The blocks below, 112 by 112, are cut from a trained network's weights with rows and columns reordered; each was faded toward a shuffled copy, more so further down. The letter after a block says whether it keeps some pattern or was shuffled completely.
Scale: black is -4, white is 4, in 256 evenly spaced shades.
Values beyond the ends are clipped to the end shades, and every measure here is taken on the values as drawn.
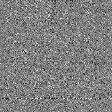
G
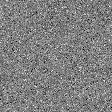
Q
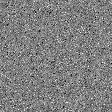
Q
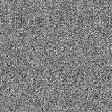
G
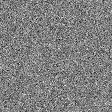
Q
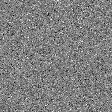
Q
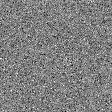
Q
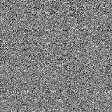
G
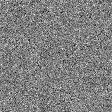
Q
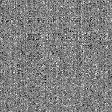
G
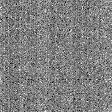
G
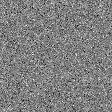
Q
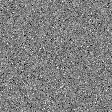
Q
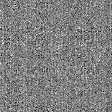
G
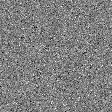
Q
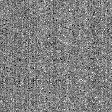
G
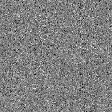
G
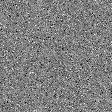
Q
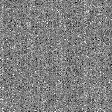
G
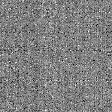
G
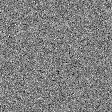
Q
